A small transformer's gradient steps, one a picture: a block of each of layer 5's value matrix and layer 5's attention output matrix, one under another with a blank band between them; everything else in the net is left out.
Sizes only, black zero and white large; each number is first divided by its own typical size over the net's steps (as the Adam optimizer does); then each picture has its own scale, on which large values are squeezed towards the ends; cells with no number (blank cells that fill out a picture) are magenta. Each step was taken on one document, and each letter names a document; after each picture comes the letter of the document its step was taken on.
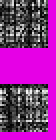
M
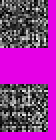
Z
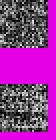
Z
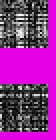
M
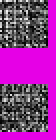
Z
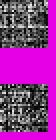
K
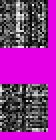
M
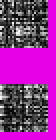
M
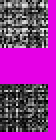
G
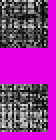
K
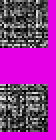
K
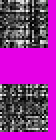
M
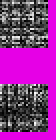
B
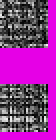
K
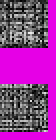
K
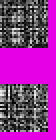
B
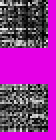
K
